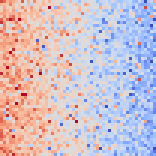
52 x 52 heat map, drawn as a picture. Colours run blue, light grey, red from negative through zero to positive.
Grain: fine. Odd rows or columns: none. Histogram: bell-shaped. Slope: up to the left. Stripes: none.
